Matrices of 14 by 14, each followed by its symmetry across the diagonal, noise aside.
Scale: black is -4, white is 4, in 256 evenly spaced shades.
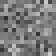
neither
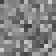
symmetric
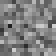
neither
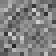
symmetric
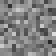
neither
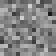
neither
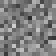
neither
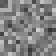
symmetric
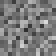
symmetric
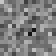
symmetric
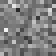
neither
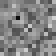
symmetric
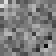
symmetric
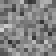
neither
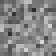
symmetric
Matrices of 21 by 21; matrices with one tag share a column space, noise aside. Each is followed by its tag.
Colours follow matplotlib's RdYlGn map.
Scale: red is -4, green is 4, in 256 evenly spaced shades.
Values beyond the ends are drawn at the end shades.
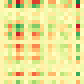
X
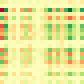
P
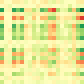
P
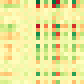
X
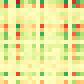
X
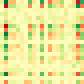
X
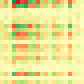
X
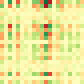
X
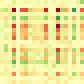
P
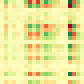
X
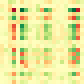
P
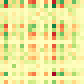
X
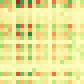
X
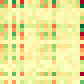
X
